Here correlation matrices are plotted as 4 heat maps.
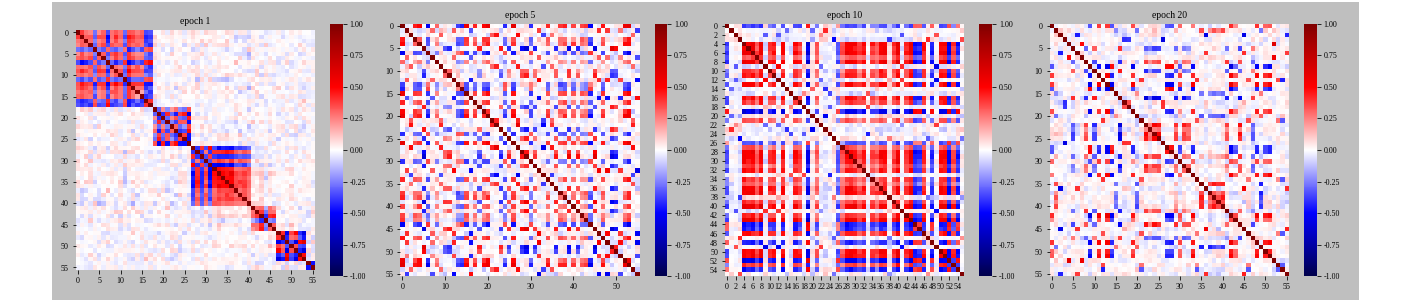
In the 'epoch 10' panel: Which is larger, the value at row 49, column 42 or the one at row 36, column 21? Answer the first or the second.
the second
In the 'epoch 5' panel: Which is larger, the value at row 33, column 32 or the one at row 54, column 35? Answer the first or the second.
the second
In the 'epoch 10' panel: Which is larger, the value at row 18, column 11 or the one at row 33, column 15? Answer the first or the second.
the second
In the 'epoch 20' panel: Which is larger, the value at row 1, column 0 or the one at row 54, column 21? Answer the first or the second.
the first
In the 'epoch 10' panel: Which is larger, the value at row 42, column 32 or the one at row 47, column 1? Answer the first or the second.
the first
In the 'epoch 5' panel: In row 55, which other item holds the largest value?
16
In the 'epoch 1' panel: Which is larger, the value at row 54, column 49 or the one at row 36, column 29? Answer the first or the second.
the first
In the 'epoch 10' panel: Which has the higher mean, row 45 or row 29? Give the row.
29
